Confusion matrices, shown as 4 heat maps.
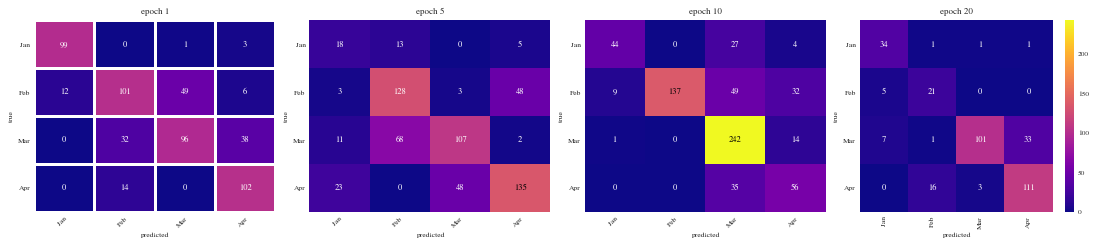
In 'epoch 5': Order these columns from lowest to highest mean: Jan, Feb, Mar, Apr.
Jan, Mar, Apr, Feb
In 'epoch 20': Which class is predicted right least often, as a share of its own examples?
Mar
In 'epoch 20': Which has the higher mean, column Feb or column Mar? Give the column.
Mar
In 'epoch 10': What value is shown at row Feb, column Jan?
9
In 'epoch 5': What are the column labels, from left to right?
Jan, Feb, Mar, Apr
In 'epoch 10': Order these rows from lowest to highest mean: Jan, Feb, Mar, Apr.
Jan, Apr, Feb, Mar
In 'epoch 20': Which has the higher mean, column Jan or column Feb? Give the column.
Jan
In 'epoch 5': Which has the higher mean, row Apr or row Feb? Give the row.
Apr
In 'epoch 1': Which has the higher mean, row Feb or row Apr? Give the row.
Feb
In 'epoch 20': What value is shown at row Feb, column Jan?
5
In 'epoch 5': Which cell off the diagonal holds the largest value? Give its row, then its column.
Mar, Feb
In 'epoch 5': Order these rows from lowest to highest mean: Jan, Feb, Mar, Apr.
Jan, Feb, Mar, Apr
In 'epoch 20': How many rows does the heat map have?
4
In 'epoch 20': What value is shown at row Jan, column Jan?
34
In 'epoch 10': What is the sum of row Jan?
75
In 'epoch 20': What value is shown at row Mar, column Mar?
101
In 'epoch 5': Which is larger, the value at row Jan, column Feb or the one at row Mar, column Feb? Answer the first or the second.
the second
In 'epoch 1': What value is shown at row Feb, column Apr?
6
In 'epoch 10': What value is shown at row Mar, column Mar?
242
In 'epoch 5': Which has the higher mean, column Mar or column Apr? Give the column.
Apr
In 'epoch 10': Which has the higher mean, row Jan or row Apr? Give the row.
Apr
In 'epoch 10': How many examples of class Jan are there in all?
75
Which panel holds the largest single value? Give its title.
epoch 10
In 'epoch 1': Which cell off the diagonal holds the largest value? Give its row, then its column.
Feb, Mar
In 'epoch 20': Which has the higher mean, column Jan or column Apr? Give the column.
Apr
